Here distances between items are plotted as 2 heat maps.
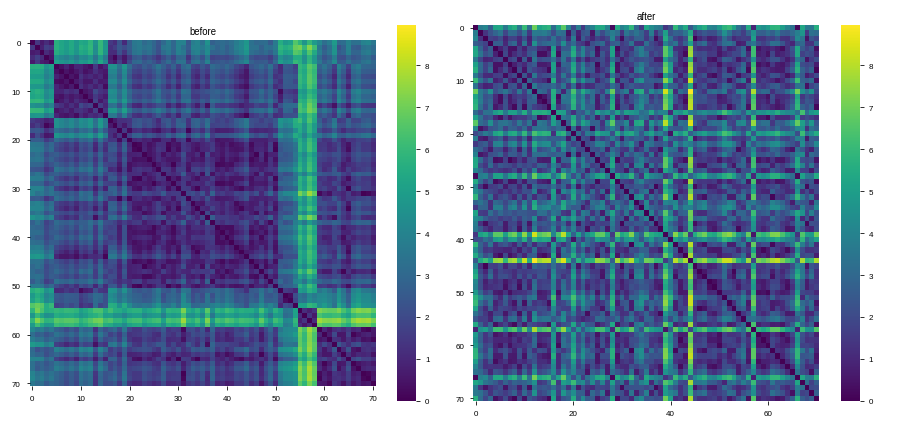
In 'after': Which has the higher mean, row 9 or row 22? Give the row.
22
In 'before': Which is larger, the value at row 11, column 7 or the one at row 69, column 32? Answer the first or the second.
the second
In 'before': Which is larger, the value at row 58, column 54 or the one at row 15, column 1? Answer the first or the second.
the first
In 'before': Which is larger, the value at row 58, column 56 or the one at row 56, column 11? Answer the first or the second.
the second
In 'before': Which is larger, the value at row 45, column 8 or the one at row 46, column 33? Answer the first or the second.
the first
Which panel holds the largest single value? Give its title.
after
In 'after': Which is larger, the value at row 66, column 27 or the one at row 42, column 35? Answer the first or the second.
the first
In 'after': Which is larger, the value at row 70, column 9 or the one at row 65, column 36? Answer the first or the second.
the first
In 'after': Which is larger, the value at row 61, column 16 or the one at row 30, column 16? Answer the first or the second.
the first
